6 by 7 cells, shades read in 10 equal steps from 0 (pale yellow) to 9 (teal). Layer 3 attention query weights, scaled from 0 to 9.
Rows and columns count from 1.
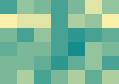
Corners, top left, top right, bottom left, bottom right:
7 4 5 3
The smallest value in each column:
0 1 1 5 3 1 0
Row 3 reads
5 7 4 7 8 7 6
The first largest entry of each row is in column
1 4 5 5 4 3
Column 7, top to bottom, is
4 0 6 5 7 3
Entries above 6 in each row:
2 1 4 2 2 1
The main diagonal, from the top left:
7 1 4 7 6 6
